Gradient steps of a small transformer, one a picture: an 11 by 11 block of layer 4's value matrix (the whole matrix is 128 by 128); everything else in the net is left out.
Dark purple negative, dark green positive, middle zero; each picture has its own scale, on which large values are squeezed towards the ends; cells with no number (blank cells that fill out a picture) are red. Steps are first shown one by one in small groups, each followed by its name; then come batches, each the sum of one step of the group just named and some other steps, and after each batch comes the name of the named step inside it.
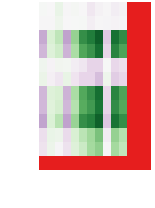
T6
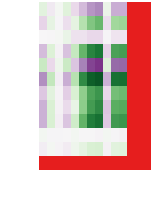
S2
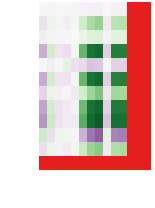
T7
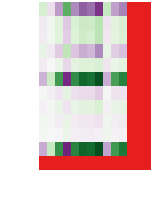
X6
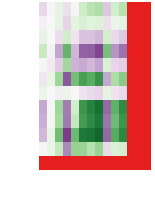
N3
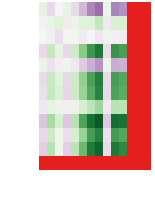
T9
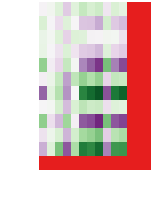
N3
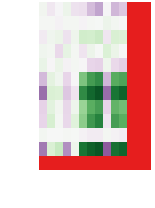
T7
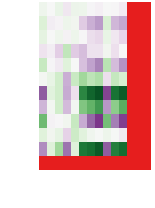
N3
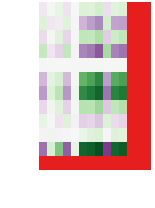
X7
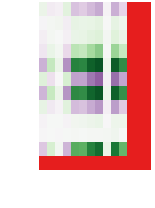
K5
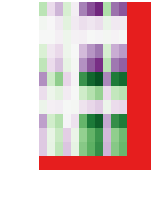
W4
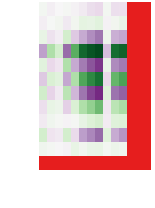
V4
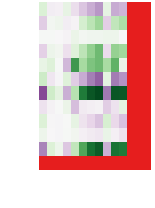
K5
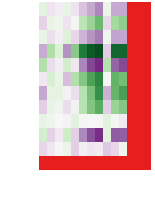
V4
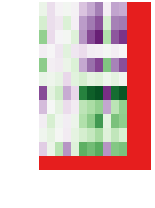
X7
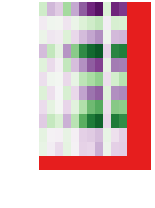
V4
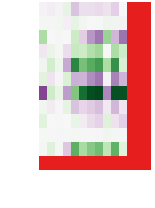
K5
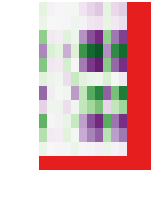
V4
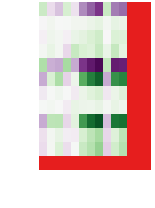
W4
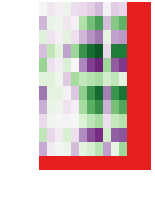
V4
